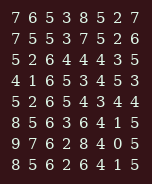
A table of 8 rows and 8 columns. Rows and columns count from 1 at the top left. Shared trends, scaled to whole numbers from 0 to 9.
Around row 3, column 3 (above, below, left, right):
5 6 2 4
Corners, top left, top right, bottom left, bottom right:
7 7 8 5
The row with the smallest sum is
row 4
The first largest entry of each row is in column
5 1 3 3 3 1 1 1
